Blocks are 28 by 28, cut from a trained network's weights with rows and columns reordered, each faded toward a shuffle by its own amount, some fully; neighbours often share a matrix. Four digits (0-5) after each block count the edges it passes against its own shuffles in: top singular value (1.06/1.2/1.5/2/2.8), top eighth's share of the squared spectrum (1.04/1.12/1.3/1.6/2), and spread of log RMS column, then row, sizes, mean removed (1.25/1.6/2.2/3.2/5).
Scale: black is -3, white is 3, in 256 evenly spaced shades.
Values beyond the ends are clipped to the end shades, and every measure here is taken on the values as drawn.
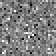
0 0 0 0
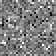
1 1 0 0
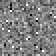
0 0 0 0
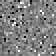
0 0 0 0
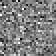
2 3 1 0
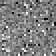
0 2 0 0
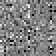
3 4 2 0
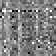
3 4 0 2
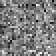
2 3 0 1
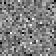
1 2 1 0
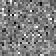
1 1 0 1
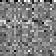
3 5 0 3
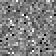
0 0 0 0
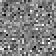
1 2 0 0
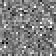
1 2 0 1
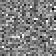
1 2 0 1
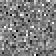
1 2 0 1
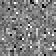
1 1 1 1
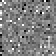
2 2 1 0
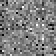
2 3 1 0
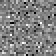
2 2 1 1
